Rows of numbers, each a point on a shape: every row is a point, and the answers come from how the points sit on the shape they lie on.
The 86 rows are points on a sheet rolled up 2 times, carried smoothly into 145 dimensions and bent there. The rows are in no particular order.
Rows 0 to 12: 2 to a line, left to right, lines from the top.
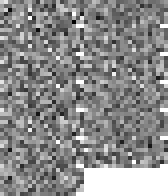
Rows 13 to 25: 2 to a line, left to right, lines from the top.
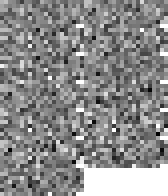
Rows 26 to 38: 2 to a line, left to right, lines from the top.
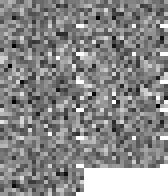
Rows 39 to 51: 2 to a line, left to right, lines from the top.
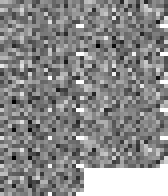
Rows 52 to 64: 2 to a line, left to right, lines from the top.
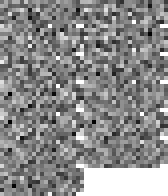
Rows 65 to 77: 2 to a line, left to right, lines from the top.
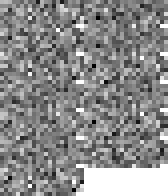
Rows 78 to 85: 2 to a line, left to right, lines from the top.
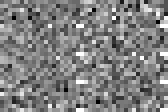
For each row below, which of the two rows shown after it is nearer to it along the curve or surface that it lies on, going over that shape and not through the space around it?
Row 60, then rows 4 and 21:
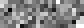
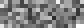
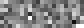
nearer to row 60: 4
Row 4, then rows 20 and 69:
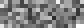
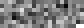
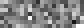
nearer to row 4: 20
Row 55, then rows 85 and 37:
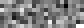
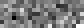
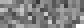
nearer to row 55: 85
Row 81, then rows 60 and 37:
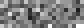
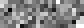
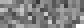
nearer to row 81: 60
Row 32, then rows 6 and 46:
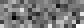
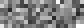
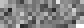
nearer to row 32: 6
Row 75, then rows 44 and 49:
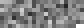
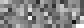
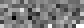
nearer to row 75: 44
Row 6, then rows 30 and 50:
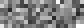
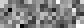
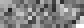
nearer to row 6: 30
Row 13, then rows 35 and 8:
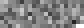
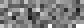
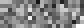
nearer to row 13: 8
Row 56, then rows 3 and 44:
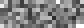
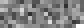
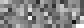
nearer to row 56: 44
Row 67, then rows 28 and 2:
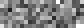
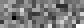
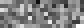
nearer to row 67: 28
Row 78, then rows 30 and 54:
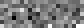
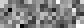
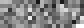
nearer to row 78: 30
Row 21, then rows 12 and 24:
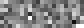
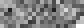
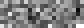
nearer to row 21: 12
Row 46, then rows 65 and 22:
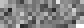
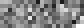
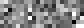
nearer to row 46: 65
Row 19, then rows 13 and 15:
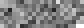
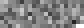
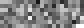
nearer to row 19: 15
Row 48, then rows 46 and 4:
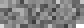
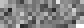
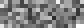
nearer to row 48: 46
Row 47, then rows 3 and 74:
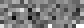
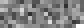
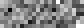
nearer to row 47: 74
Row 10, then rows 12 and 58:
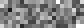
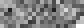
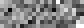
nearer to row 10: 58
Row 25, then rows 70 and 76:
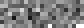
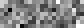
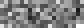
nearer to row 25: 76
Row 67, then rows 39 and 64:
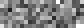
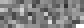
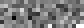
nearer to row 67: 64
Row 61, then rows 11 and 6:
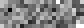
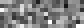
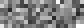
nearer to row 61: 6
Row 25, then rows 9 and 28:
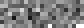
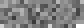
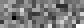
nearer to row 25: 28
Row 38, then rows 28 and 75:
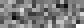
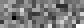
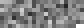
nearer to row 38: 28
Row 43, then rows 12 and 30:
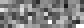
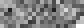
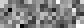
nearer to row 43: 12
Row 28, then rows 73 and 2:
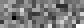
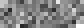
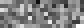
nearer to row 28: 2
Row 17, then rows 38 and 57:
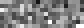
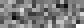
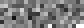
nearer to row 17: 38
